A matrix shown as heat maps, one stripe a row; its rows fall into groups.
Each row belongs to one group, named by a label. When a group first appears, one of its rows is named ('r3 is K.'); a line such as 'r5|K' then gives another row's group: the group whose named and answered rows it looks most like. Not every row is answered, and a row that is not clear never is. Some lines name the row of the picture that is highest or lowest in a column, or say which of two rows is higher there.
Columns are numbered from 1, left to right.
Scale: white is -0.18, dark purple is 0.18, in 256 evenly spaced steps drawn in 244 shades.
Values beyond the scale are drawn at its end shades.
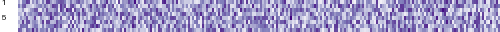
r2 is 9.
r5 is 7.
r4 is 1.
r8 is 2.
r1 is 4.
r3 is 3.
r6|4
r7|7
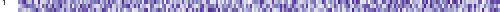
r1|9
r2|4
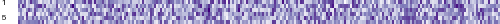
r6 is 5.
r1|3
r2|9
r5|2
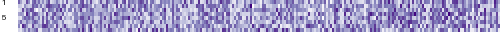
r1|5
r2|1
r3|4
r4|5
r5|4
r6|5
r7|9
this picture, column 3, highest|7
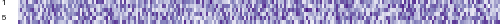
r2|4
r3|2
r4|3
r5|4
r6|5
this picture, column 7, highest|3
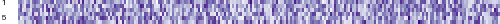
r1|2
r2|5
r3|5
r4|9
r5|1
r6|1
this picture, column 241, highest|4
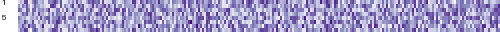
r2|7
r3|5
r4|9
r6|9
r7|3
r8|7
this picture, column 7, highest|7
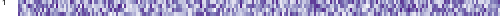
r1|9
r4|1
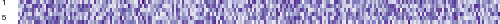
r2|1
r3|4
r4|9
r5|2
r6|1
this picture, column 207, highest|4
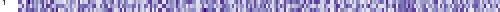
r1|2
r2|4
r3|2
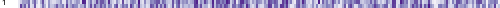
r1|3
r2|3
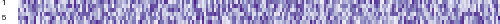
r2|3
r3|3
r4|1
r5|7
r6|7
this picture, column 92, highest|3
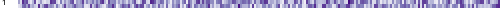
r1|7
